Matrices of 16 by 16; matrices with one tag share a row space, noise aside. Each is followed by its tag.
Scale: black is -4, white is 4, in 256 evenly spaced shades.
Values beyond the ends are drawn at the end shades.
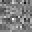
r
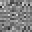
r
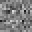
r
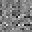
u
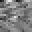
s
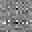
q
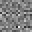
u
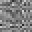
r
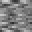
s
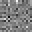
q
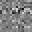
u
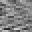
s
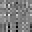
q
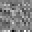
r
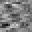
s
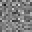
u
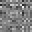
r
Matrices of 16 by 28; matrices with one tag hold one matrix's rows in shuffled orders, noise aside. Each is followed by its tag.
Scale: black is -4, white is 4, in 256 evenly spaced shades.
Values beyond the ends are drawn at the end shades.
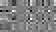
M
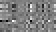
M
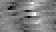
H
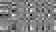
M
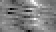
H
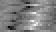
H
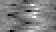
H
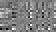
M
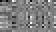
M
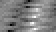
H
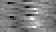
H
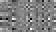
M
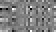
M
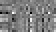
M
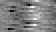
H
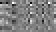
M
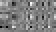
M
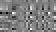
M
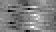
H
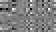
M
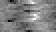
H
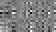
M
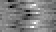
H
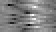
H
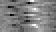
H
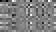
M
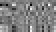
M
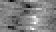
H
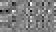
M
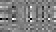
M
